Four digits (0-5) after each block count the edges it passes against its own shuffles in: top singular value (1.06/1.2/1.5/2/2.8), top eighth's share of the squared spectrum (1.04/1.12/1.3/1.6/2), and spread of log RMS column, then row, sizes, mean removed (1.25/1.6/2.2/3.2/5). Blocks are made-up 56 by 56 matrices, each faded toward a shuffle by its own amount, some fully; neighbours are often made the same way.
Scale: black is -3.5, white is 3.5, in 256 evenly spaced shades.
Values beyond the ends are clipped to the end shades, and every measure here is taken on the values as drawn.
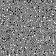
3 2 0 0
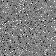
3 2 0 0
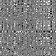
4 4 2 2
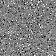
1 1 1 0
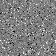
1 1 0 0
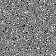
2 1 0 0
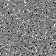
1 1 0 0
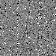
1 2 2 0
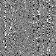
2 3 3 0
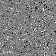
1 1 1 0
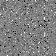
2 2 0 0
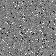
0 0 0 0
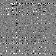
2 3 2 3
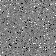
1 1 0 0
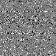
1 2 0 2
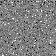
1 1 0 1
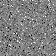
0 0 0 0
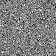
0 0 0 0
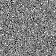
0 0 0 0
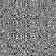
4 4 2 2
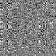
4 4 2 2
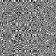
4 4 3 2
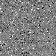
3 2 0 0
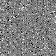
3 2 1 0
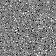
1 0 0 0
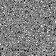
2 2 0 0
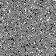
1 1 0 0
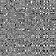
4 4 2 2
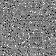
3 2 0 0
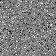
1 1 0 0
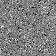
0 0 0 0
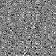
4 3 2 1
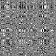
4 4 3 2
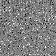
3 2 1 1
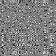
4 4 2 2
